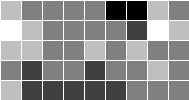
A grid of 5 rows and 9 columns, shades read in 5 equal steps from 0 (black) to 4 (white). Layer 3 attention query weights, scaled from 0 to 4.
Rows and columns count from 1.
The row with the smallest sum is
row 5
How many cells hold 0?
2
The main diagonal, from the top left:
3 3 2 2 1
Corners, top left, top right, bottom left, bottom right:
3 2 3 2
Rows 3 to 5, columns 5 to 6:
3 2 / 1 2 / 1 1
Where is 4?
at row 2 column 1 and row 2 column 8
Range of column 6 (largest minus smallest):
2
